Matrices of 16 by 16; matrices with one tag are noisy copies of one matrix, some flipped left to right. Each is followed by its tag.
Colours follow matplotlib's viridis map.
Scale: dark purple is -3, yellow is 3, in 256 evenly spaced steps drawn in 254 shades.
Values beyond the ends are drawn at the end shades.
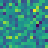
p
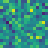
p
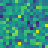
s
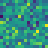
s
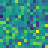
s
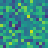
s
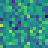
s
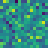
p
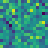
p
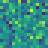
p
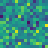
s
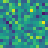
p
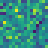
p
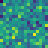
s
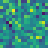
p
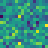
s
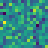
p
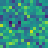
s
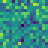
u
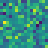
p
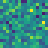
p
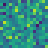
p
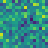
u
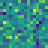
p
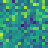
u
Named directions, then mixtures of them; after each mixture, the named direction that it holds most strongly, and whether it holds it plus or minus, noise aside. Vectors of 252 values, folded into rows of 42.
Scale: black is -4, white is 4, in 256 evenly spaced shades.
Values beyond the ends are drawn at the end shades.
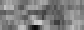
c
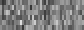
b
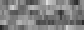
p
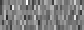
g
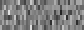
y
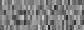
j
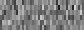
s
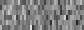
y, plus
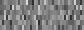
g, plus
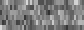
p, minus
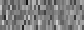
g, minus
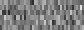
y, minus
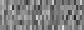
g, minus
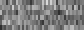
s, plus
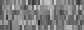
g, plus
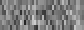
j, plus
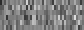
g, plus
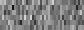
b, minus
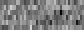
y, plus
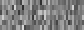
b, minus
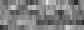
p, plus
